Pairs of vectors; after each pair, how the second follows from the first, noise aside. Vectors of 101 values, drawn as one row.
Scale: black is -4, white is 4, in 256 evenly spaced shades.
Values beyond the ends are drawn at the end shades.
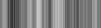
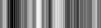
scaled up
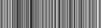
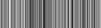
wrapped around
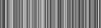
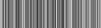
wrapped around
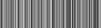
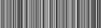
wrapped around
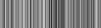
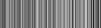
wrapped around
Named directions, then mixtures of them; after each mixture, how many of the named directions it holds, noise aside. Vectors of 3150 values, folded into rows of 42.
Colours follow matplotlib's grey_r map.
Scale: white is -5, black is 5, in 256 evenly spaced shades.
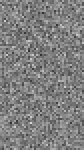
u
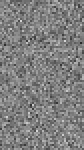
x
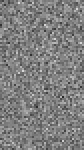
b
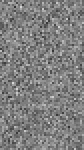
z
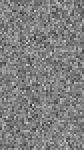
two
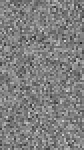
one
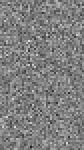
three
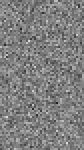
two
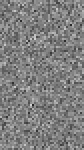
two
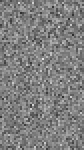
three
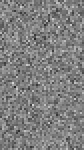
two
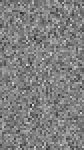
three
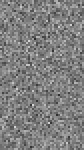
three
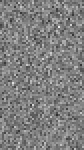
three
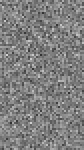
one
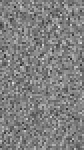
two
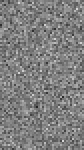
one
